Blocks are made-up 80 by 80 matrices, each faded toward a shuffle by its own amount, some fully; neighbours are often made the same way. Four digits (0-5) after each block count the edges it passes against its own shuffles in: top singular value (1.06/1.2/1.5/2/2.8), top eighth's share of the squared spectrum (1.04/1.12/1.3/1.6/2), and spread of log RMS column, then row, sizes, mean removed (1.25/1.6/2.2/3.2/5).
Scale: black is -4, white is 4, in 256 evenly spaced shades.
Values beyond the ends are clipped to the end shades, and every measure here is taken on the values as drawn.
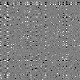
5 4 2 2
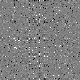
4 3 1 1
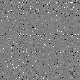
4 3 1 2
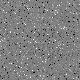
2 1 0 0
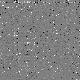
3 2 1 1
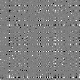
5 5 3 3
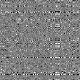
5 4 2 3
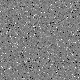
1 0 0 0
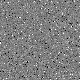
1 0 0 0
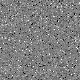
2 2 0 1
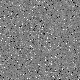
0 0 0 0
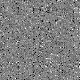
3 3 2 1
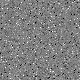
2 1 0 0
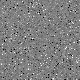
1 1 0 0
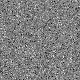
0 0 0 0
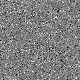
0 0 0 0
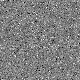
0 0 0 0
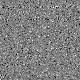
1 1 0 2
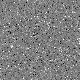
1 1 0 0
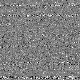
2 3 0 3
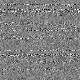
2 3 0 4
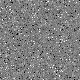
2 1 0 0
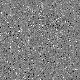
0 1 2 0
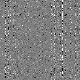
3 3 3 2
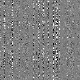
3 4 4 2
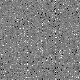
2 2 2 0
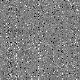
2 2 2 1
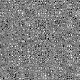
4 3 2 2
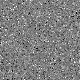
3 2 1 0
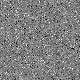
1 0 0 0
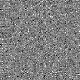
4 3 1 1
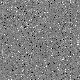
2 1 1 0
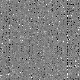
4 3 2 0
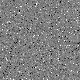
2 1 0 0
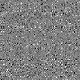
4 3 2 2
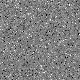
1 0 0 0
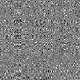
4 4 2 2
